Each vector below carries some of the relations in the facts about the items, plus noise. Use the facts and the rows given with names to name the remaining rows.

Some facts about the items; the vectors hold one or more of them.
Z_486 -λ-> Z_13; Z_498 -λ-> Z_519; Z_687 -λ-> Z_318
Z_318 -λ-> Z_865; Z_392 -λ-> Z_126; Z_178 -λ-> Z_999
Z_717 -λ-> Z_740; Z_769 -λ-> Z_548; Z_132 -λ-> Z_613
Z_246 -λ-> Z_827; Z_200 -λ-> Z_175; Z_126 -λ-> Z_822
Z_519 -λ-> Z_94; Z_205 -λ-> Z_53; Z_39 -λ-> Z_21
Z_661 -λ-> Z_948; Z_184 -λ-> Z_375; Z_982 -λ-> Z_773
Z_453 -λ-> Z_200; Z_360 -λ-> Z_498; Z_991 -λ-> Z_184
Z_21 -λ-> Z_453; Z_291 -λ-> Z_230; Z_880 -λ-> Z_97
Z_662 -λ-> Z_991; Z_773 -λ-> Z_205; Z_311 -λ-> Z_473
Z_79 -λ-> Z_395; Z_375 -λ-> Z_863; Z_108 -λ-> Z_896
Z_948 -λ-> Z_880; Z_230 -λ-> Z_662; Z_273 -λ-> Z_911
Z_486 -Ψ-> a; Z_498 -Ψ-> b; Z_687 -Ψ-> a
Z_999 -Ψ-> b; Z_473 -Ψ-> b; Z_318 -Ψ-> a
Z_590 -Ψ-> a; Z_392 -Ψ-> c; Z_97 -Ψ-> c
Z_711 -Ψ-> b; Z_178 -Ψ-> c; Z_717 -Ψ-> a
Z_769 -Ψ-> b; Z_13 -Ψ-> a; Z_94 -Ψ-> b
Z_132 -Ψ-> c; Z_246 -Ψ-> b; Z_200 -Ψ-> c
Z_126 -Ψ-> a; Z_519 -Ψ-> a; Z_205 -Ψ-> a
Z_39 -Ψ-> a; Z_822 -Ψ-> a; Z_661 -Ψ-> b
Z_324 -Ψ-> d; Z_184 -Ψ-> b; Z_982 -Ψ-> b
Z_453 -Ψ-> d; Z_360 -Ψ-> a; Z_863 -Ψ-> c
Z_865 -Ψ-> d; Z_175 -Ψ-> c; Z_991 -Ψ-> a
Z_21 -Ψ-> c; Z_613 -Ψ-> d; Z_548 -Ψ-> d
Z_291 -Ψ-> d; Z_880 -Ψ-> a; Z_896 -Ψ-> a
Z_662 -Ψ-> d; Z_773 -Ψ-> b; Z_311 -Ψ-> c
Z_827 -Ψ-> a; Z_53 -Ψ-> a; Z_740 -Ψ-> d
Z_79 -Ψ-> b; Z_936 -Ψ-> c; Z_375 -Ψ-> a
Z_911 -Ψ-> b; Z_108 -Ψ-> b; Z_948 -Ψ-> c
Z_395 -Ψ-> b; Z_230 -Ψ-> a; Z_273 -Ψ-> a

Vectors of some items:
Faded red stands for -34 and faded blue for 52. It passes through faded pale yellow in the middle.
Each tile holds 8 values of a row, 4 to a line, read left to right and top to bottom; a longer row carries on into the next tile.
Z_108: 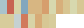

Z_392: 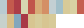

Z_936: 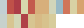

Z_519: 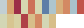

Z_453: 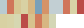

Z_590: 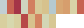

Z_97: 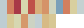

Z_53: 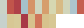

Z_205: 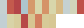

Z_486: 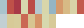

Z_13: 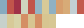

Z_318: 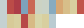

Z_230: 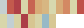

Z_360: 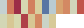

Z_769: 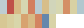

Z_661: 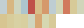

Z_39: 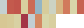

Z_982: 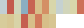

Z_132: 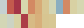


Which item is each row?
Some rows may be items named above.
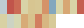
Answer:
Z_324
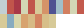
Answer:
Z_740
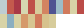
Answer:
Z_740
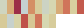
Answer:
Z_273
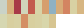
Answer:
Z_880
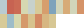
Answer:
Z_613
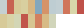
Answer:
Z_453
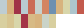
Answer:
Z_822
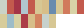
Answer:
Z_717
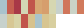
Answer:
Z_863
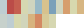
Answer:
Z_548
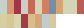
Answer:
Z_126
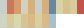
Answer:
Z_865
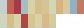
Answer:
Z_896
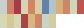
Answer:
Z_360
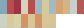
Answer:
Z_13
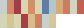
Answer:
Z_360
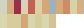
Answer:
Z_880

